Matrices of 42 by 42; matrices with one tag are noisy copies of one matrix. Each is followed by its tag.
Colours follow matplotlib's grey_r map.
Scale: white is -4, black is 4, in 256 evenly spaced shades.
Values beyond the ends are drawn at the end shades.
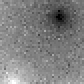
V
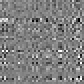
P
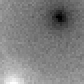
V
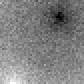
V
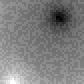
V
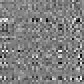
P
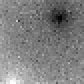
V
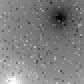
V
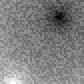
V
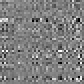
P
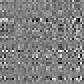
P
